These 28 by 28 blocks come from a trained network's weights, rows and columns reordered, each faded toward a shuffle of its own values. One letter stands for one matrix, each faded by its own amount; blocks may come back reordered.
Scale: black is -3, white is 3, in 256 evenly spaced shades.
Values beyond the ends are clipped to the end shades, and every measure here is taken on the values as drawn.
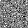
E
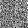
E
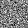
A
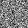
A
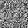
E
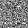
E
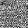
E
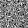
A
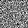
A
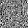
E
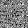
E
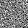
A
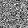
E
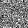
A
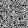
E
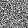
A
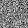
A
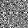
E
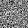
A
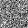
A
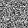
A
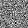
A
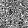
E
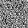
A
